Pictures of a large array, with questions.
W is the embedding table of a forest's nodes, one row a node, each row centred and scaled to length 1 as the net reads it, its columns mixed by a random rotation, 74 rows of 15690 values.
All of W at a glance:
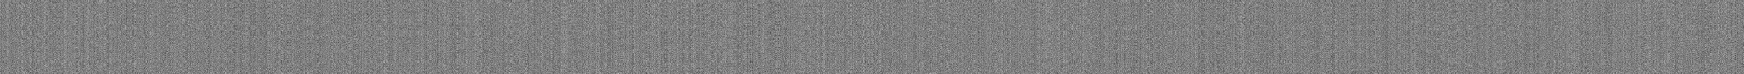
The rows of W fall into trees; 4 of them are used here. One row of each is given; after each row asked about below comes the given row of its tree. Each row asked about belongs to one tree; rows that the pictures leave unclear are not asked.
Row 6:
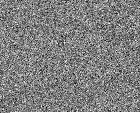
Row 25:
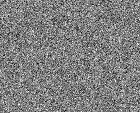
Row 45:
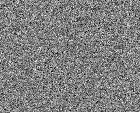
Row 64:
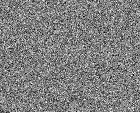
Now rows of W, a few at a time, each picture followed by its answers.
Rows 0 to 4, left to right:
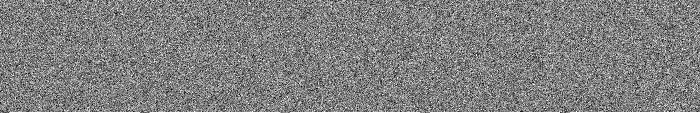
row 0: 64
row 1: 64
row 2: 25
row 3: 45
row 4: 6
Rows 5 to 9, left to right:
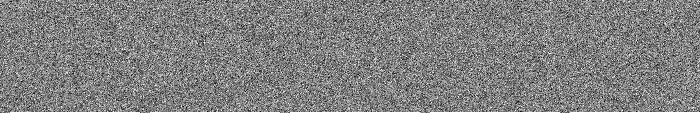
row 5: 6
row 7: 25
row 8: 45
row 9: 64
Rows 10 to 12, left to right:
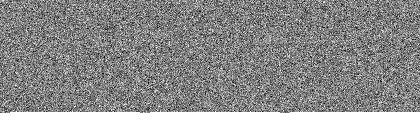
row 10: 6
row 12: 25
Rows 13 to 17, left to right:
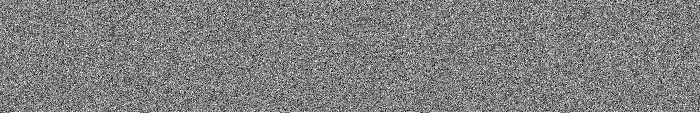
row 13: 6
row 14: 64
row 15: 45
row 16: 45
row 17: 25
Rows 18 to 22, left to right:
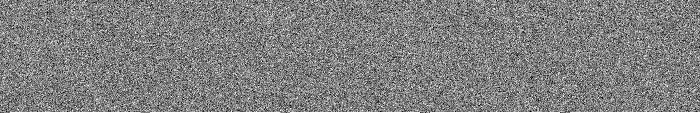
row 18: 6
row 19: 45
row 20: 45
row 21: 6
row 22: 6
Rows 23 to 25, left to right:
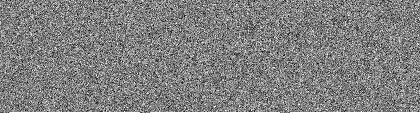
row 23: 45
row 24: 6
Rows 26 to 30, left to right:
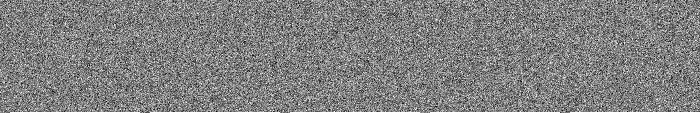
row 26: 25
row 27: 64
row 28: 25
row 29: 25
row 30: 6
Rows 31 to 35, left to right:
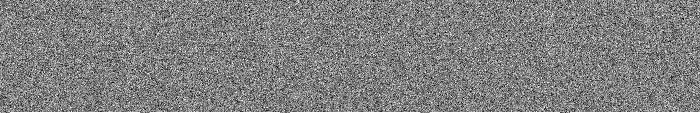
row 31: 45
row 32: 45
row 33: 45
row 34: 45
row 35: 6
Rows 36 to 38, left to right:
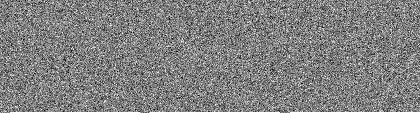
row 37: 64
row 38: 25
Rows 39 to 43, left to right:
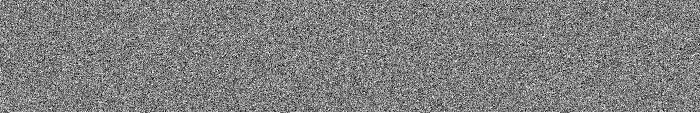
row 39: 25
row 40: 45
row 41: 6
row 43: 25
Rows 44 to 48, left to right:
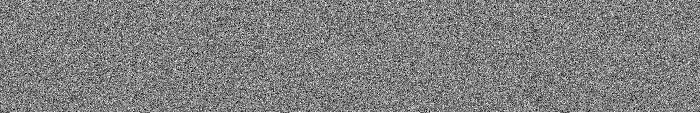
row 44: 64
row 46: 64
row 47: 6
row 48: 64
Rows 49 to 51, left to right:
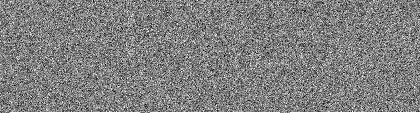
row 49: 45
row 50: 25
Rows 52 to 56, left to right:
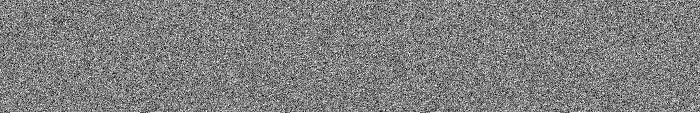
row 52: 25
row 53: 6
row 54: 45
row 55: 6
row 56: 64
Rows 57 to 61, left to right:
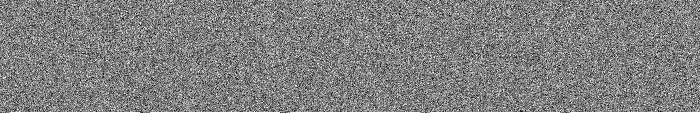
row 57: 6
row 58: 45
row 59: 6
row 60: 45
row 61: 45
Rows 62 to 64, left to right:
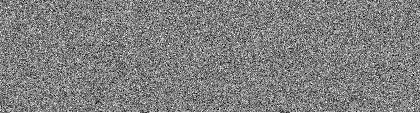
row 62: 45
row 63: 64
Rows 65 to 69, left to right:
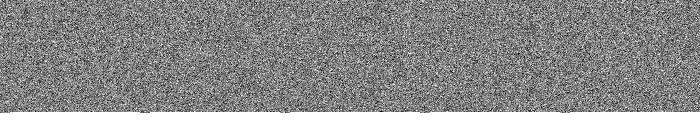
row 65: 25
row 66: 64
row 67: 45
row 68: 6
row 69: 25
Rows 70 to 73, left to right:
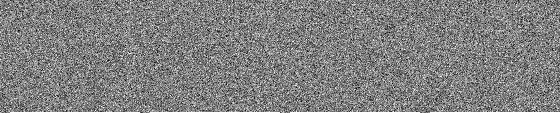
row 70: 45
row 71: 45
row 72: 6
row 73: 6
